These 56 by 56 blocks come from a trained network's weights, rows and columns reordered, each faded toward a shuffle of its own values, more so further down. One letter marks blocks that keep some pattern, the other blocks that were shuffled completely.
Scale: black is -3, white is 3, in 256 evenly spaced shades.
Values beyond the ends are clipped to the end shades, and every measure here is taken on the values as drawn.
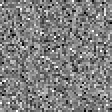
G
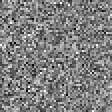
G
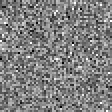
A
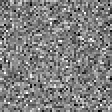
G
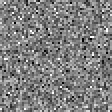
A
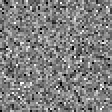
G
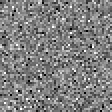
A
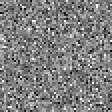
G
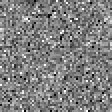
A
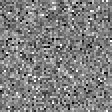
A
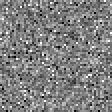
A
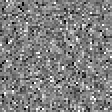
G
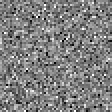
A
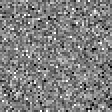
A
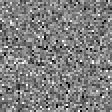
G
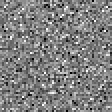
G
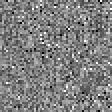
G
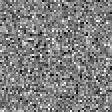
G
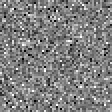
A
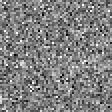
A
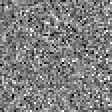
A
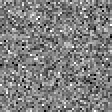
A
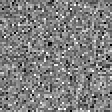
A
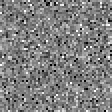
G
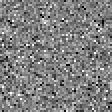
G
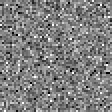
A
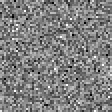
A
